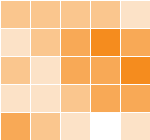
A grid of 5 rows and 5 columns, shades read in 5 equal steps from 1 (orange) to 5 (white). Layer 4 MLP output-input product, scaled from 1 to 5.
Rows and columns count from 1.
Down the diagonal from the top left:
3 3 2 2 4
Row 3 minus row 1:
0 1 -1 -1 -3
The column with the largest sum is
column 2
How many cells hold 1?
2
